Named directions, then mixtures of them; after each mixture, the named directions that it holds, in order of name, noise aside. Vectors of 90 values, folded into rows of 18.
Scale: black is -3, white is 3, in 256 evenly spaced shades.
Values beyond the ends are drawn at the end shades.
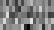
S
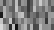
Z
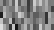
Z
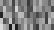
Z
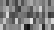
S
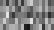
S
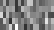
S, Z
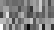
S, Z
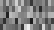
S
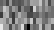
S, Z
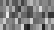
S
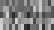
S, Z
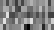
S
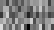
S, Z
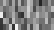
Z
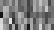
S, Z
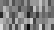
S, Z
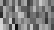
Z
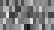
S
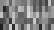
S, Z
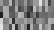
S, Z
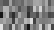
S, Z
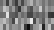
S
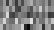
S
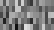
S, Z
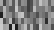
Z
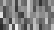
Z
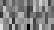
S, Z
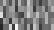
Z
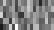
Z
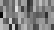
Z
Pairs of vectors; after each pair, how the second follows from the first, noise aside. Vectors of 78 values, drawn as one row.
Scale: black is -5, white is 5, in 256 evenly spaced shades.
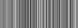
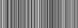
reversed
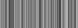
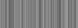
shrunk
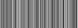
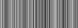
shuffled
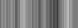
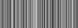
shuffled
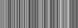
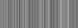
shrunk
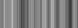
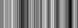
scaled up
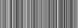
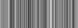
shuffled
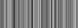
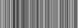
shuffled
